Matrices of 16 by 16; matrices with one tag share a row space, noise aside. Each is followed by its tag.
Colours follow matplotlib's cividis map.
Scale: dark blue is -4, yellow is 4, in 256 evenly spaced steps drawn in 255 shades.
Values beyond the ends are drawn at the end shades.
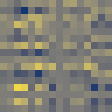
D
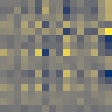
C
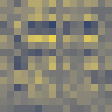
D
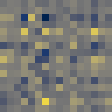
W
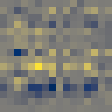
D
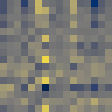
W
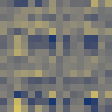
D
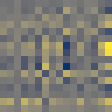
C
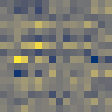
D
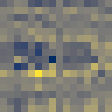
D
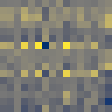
C
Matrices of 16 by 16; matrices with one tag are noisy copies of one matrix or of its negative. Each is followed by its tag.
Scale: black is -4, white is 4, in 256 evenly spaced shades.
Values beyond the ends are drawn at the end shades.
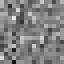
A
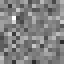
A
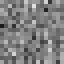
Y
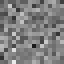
A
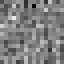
Y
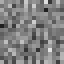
Y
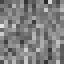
Y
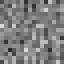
Y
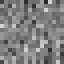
Y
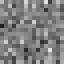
Y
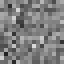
A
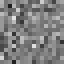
A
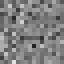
A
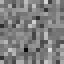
Y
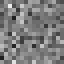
A
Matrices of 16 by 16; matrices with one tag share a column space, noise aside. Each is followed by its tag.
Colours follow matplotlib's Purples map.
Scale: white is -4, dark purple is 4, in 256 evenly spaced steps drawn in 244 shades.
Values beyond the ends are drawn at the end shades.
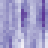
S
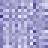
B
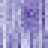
S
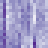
S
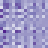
B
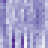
S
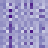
B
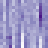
S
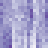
S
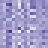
B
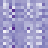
B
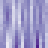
S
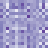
B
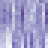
S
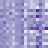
B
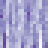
S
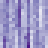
S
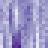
S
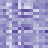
B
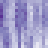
S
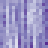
S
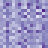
B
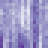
S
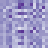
B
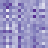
B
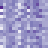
B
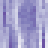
S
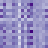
B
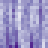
S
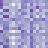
B
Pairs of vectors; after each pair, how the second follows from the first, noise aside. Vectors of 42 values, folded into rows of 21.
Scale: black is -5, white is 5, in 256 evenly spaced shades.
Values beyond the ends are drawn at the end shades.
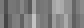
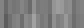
shrunk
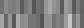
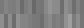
shrunk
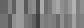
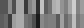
scaled up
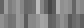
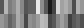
scaled up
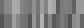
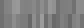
shrunk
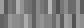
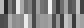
scaled up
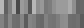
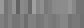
shrunk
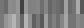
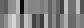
scaled up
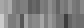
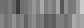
reversed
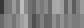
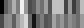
scaled up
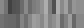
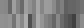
reversed
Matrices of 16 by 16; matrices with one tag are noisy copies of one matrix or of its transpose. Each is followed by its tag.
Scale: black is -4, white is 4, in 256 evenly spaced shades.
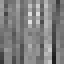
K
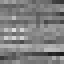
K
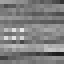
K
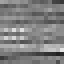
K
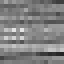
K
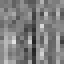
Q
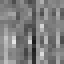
Q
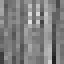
K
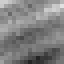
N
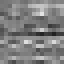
Q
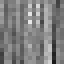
K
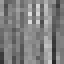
K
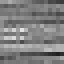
K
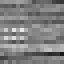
K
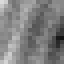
N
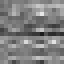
Q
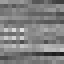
K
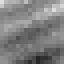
N
